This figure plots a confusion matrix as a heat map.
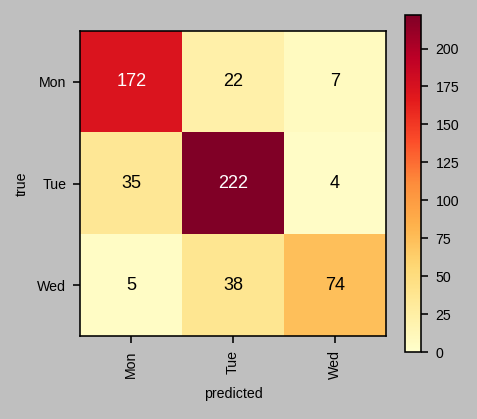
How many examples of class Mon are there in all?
201
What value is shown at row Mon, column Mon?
172
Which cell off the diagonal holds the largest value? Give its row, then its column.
Wed, Tue
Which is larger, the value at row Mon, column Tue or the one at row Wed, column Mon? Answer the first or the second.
the first
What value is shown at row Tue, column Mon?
35
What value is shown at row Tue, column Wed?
4
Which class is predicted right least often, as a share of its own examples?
Wed
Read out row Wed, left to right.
5 38 74
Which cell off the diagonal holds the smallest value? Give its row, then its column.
Tue, Wed
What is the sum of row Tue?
261
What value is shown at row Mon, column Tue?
22
